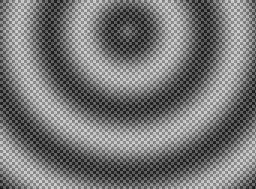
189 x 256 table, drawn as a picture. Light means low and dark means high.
No seam splits the table. Rings spread out from the top middle. No row or column stands out. No overall slope runs across the table.
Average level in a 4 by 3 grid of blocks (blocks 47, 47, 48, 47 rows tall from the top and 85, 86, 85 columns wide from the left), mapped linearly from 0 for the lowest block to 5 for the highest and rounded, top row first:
2 4 2
3 0 3
3 4 3
2 5 2
